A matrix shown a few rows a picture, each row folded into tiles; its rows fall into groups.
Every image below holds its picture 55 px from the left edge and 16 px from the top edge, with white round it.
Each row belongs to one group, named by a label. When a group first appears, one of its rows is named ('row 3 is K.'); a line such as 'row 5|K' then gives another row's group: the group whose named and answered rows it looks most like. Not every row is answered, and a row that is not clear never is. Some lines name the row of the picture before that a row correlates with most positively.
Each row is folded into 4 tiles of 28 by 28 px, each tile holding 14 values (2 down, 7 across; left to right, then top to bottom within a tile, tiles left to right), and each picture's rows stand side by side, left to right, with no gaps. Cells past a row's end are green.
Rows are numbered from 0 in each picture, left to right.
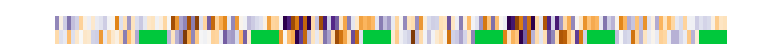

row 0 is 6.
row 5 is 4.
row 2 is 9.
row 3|6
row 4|9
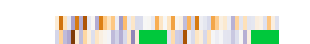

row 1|4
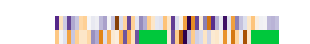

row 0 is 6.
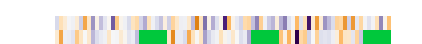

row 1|6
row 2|9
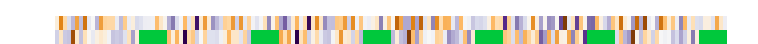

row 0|4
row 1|9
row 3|4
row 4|6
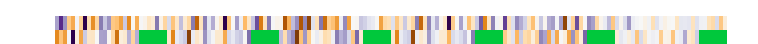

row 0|9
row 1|6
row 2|4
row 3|6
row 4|6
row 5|6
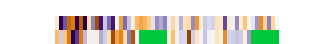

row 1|6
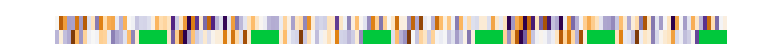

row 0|4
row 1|9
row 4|9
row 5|6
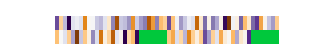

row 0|6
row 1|6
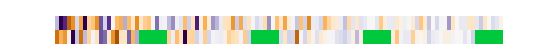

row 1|9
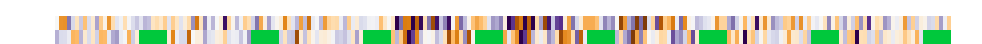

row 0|4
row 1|6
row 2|4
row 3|9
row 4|9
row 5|4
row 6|9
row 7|9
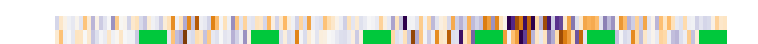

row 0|6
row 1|4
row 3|6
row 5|4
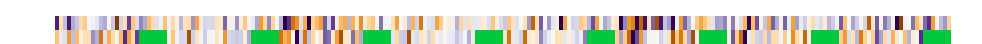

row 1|6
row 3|4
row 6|9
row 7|6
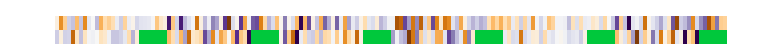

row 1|6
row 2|9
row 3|4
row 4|4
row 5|6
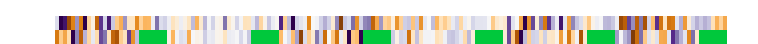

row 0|9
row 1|6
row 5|4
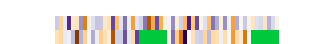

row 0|6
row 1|9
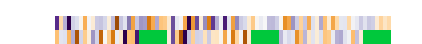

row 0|6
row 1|9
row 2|4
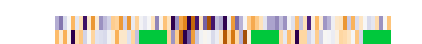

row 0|9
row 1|9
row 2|9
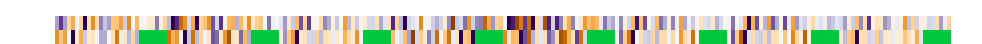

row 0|9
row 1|9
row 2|9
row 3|6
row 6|9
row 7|9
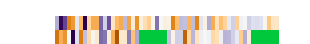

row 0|9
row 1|4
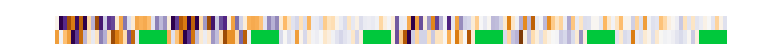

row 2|4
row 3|9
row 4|4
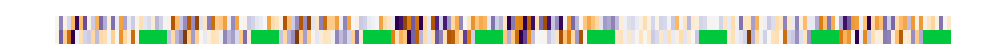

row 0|9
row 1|4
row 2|4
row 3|9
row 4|9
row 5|6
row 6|6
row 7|9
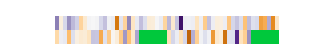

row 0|6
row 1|6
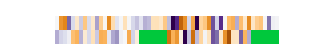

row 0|4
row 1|9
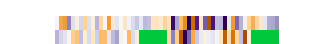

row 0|4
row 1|9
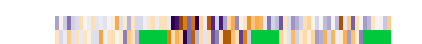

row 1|9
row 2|6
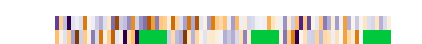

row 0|6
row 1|4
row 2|9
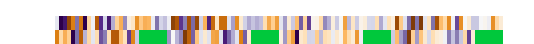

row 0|9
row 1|4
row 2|9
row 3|4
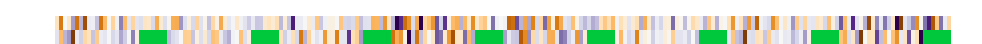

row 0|4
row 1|4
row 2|6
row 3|9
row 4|4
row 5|6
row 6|4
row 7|6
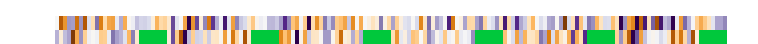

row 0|4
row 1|9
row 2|9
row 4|6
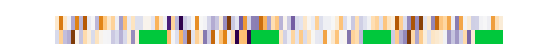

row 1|6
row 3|4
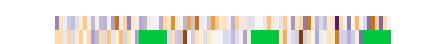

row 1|4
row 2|6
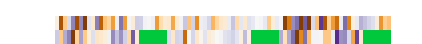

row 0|4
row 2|4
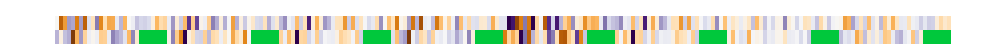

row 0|4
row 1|9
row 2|9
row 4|9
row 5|9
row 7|4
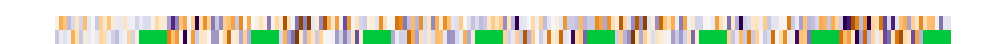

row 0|4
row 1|9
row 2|4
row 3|4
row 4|6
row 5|4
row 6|6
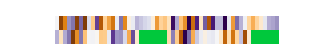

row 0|4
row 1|9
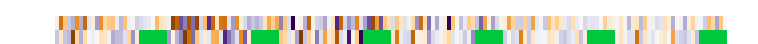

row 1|4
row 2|6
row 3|6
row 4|4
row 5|6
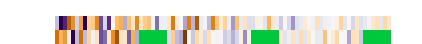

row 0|9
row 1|4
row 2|6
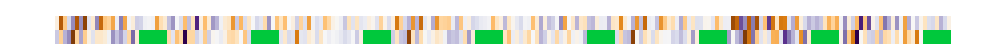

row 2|4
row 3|4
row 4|6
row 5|4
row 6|4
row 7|9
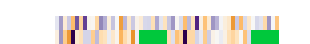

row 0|9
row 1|9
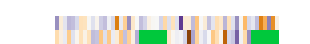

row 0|6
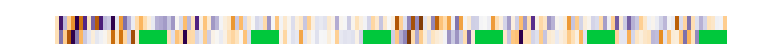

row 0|9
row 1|9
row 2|6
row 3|4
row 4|9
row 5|6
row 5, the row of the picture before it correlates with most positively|0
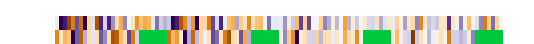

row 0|9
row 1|9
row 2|9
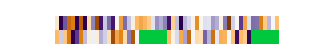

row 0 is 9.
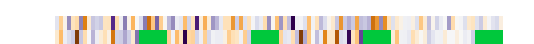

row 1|9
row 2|6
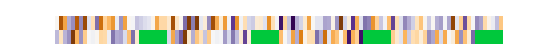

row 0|4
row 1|4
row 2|6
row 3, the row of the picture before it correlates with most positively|3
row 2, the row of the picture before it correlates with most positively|2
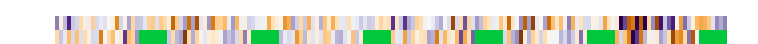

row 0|6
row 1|4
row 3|6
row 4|4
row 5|9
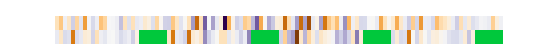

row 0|4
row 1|6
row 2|4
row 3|4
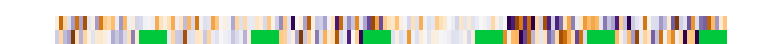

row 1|4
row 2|6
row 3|4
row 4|9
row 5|6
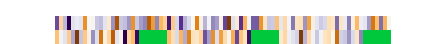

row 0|6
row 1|6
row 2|6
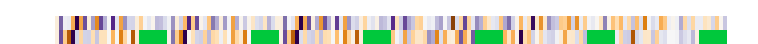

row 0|9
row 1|9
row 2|9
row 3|6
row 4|9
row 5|4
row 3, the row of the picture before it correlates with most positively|1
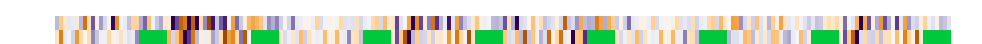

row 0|6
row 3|9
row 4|6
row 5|6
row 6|4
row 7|9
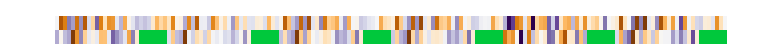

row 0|4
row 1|4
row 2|4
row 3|4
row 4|9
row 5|4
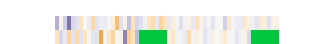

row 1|6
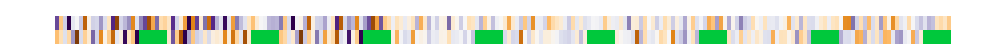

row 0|6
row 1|9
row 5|6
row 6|6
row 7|4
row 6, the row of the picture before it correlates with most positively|0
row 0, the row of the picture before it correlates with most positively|1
